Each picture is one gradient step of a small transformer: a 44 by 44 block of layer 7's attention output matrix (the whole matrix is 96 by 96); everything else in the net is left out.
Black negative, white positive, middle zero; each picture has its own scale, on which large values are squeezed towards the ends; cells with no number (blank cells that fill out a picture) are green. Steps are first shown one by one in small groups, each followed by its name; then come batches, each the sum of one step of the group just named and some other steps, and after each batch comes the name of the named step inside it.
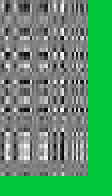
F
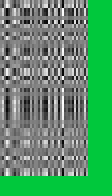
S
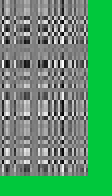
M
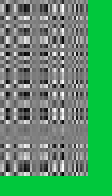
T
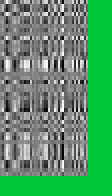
F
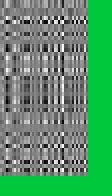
S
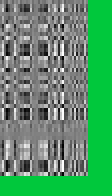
T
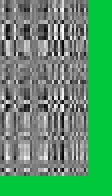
F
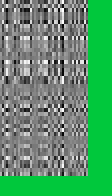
F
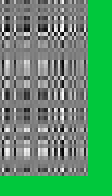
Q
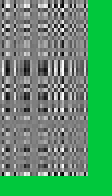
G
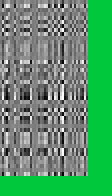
G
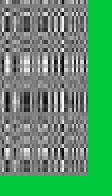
Q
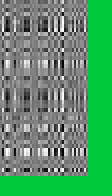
Q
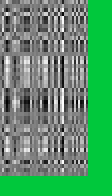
Q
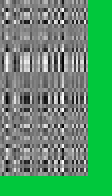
G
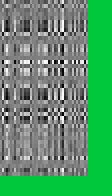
Q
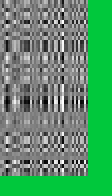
G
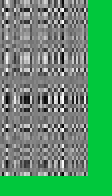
G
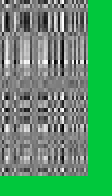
Q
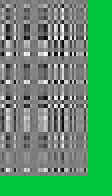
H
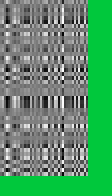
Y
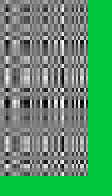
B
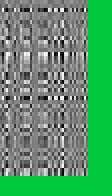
H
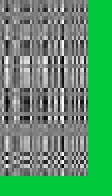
B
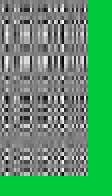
Y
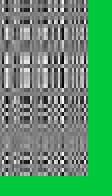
B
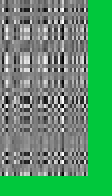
B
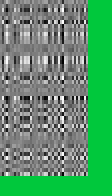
Y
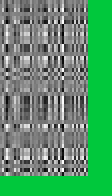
Y
